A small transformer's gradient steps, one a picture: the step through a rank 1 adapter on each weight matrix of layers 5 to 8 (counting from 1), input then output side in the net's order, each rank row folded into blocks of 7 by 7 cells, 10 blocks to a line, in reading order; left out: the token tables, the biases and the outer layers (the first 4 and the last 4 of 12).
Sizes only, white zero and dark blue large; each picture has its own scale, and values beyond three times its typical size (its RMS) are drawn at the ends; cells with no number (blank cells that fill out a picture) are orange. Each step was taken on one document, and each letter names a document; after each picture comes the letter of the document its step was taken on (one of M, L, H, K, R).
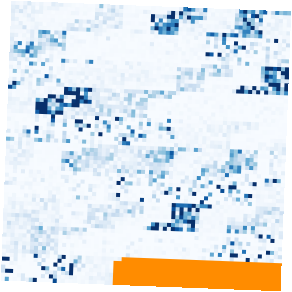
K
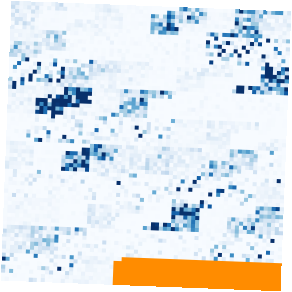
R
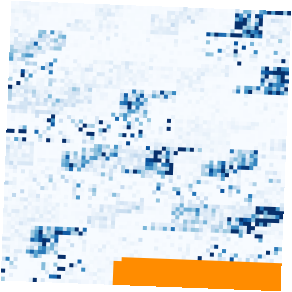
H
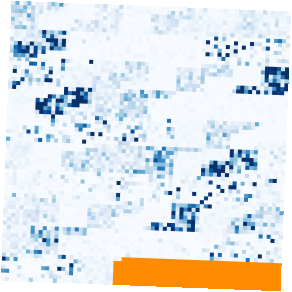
K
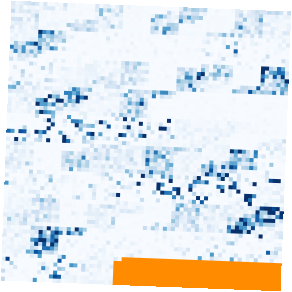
H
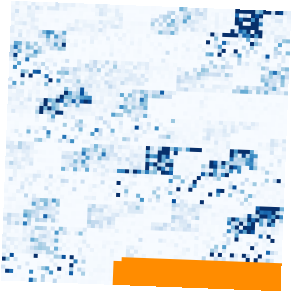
R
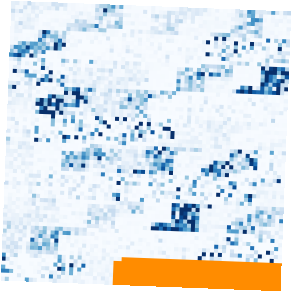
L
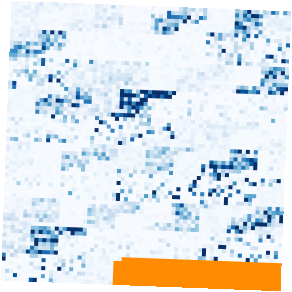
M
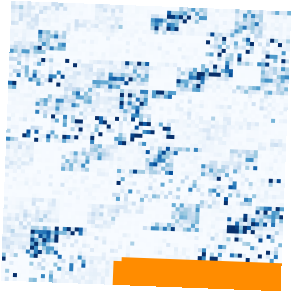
M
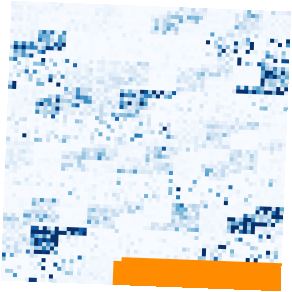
M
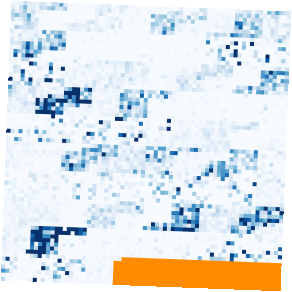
H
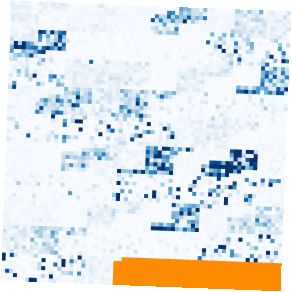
M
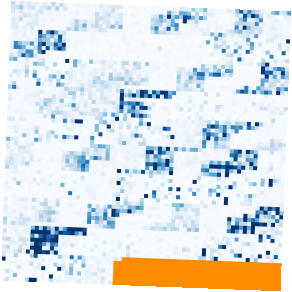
M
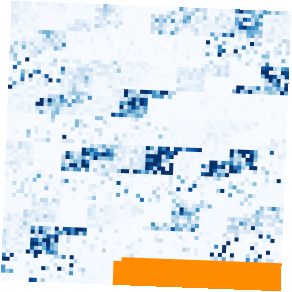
R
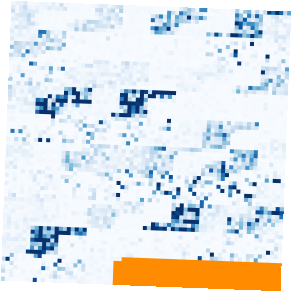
H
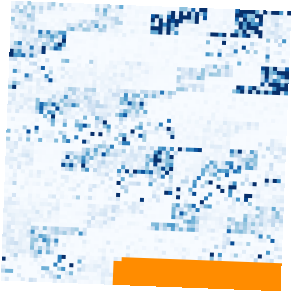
K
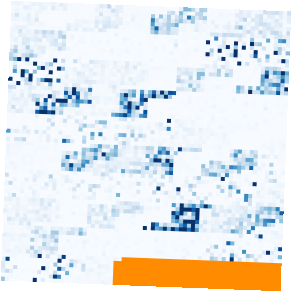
H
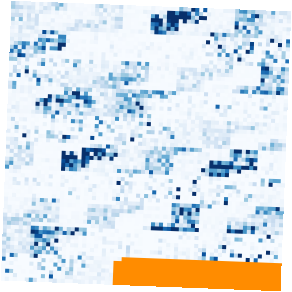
M
